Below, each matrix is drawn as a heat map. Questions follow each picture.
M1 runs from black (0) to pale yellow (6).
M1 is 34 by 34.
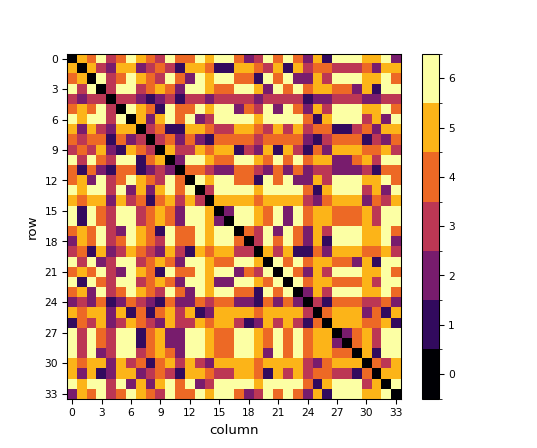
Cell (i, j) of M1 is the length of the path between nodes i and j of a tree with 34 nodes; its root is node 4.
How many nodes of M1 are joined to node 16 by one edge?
1
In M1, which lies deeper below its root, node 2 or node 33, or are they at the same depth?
the same depth
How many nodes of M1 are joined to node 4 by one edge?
3
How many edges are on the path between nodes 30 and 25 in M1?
2
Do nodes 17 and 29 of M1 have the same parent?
no
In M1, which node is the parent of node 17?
9
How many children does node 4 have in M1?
3
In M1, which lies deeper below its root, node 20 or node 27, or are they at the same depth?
the same depth
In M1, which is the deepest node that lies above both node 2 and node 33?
24
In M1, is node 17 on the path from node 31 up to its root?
no
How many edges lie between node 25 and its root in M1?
2
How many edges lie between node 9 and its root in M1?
2
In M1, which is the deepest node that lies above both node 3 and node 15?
11
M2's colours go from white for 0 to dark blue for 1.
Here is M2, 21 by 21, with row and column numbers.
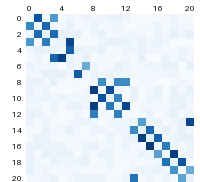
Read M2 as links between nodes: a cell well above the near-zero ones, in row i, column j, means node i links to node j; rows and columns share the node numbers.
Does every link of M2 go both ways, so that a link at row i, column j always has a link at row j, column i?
yes
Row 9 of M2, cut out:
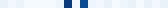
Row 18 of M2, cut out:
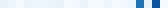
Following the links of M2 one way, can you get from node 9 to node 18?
no
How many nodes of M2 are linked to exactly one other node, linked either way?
3
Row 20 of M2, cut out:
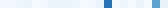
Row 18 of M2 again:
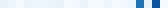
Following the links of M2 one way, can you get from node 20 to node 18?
yes
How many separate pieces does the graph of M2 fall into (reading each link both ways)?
4
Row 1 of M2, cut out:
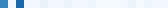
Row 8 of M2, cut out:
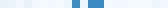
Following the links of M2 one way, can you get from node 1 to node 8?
no
